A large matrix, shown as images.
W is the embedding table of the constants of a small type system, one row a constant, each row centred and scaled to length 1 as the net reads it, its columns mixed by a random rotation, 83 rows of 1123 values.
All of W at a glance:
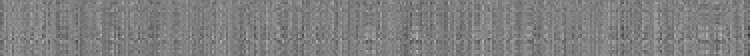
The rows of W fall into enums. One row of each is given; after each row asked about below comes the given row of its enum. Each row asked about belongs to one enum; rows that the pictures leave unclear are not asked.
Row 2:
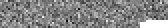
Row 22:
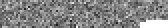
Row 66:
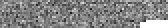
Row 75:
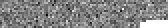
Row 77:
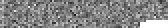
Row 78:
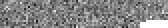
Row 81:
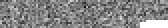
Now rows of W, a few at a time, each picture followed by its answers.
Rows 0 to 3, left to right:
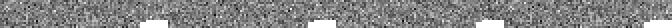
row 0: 78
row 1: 75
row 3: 78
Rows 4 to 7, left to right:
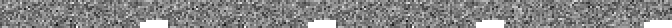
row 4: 22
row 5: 22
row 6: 22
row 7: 81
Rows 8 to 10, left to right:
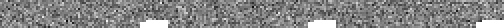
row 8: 2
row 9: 81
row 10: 66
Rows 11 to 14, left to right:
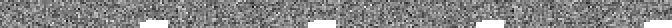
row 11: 2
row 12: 81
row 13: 77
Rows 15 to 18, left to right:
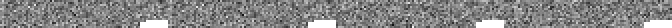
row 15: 77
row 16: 77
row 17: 22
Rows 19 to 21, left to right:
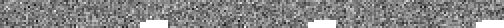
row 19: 78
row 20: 22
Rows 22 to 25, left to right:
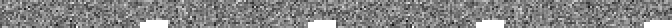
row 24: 22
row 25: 81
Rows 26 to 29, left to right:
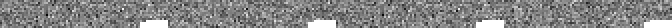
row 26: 75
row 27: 2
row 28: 75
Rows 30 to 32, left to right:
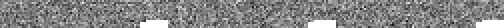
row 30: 66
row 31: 81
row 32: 22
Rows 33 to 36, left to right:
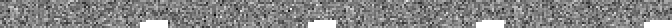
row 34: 75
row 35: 81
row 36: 81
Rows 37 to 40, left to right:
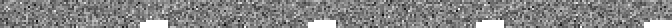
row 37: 78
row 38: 22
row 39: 75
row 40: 22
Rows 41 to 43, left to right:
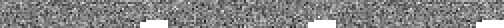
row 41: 66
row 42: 78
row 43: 66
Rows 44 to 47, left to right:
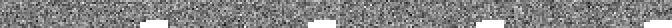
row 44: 66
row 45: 22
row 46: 77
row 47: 81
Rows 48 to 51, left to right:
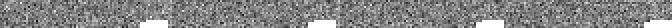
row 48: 78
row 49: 77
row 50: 77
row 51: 66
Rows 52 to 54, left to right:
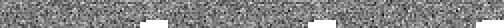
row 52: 66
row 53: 66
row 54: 75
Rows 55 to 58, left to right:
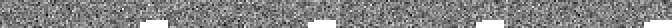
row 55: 75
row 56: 22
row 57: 77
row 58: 77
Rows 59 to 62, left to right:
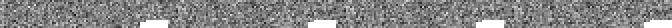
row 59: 77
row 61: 81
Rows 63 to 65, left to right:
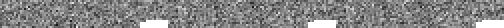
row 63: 22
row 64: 81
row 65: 81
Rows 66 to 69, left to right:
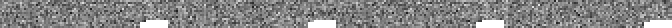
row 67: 81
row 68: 66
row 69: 77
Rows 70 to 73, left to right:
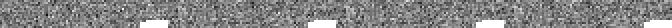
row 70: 75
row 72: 81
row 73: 81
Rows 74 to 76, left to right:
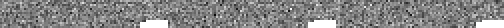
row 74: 66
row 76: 77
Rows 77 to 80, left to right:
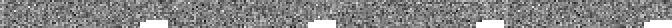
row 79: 66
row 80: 77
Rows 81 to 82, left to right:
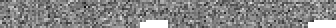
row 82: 66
